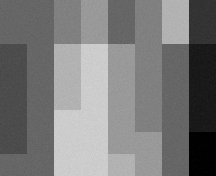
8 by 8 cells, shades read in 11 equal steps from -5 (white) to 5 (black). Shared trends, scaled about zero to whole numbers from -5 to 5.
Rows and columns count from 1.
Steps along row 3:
down down down up up up up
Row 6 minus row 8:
1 0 0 0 1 1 0 -1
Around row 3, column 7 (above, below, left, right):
-2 1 0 4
